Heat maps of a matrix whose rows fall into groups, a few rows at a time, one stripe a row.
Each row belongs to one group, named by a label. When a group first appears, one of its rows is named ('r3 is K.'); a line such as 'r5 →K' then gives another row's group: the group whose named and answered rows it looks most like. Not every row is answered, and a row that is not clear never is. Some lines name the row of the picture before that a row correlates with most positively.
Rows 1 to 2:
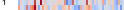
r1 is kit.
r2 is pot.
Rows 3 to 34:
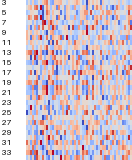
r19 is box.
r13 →box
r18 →kit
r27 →pot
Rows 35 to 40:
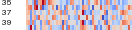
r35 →pot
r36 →box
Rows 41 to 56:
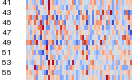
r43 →kit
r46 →pot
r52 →box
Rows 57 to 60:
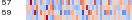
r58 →box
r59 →pot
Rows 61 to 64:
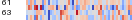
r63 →pot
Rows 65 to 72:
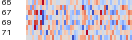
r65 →pot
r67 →box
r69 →box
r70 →pot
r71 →box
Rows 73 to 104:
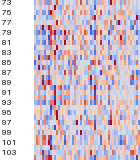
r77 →kit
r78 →pot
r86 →kit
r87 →kit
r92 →box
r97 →kit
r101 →box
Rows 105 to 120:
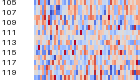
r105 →kit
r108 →box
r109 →box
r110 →kit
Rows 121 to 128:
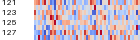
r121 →box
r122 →box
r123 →pot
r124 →pot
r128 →kit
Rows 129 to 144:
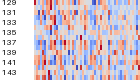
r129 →pot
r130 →pot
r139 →pot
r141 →box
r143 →box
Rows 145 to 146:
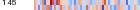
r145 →pot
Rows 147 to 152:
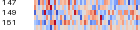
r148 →pot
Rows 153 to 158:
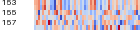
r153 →box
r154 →box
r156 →kit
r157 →box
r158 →kit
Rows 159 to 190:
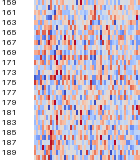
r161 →box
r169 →box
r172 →kit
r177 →kit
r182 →kit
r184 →pot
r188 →pot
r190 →box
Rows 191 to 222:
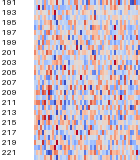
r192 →kit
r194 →box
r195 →pot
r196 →pot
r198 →pot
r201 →pot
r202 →box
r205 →pot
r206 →kit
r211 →box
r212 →kit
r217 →kit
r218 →kit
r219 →pot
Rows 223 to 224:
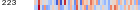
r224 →kit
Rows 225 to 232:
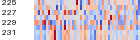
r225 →kit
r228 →kit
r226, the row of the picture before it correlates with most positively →223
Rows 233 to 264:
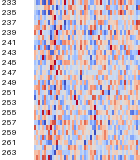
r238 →box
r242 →kit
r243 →pot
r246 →pot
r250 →box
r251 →kit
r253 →kit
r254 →box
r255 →pot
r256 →box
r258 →pot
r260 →pot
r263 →box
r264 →box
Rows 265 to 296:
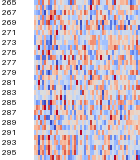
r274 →kit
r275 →pot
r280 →pot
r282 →kit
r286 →box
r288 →kit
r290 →box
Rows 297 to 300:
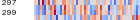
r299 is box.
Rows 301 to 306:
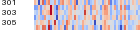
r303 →pot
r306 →box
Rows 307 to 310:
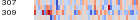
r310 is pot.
